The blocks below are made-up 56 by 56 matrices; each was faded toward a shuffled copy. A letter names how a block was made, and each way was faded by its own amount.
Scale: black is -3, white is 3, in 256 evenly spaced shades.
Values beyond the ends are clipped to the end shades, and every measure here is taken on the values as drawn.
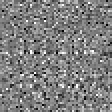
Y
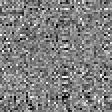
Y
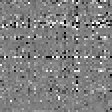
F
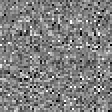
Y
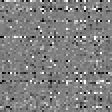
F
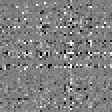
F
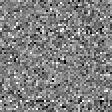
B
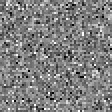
B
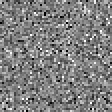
B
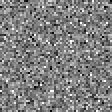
B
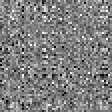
Y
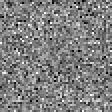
B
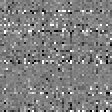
F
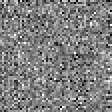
Y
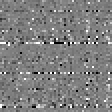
F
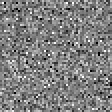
B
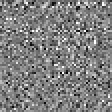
Y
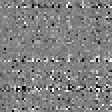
F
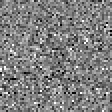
B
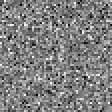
B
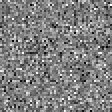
B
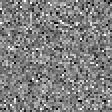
B
